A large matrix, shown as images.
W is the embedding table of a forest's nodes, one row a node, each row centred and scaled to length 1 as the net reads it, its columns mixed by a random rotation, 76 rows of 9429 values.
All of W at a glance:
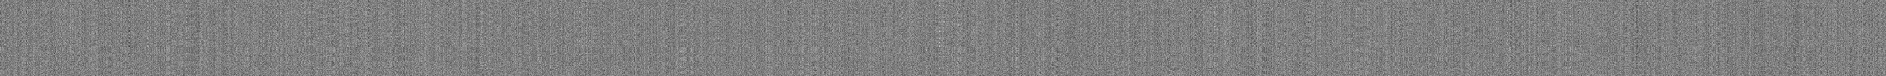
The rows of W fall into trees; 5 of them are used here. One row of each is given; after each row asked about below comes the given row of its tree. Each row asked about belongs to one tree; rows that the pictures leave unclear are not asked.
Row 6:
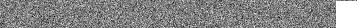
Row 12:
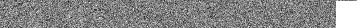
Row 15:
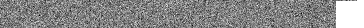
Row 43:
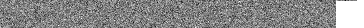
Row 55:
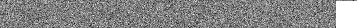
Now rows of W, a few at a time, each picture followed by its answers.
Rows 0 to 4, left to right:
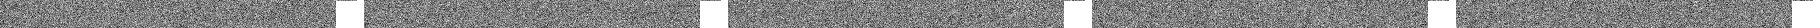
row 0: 6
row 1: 6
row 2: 43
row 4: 43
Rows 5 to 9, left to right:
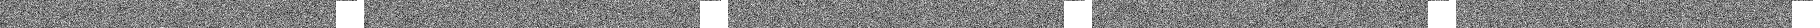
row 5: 6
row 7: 12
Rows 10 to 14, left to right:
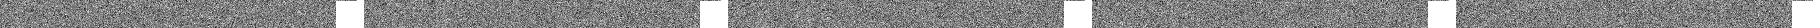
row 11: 12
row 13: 12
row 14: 6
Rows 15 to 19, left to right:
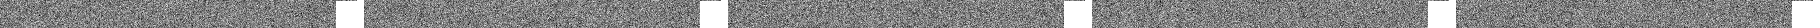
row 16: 15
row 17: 6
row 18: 12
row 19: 15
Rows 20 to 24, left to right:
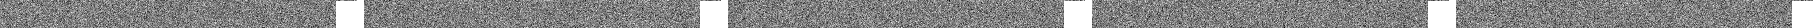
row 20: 12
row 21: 6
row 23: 15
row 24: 15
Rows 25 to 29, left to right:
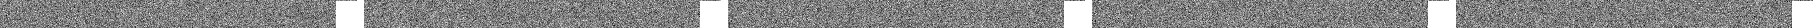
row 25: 15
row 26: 12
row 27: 6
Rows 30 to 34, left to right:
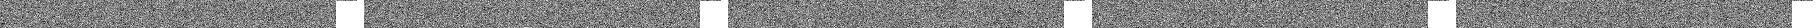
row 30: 6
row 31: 6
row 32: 12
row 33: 55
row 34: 43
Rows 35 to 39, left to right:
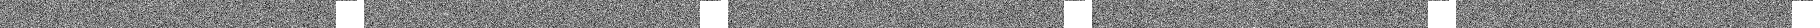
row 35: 15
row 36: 55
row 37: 6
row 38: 6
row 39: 15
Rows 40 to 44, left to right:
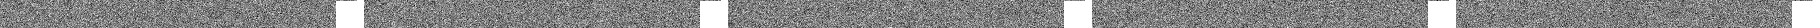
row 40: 12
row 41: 12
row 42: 6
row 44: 12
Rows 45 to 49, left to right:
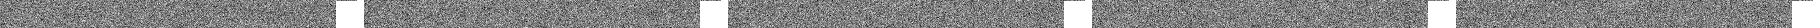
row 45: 6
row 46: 6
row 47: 15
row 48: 15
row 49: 15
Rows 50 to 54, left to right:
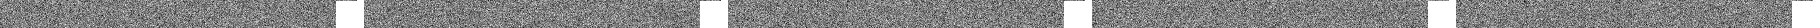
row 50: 15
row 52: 15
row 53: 6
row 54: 12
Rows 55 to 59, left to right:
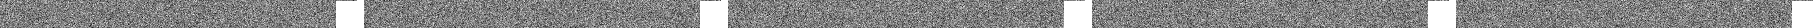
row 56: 6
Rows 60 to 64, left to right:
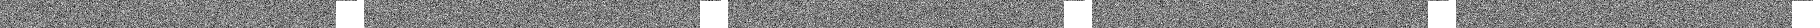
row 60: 15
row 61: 43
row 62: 12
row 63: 12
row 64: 55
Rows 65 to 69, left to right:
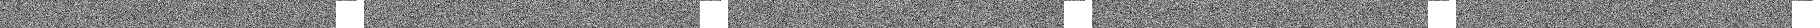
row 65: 12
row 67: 15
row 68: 6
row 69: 55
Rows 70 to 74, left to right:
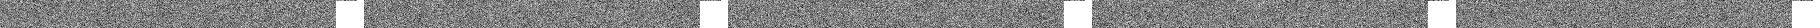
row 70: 43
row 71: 15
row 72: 15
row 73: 15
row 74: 43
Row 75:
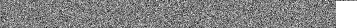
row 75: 55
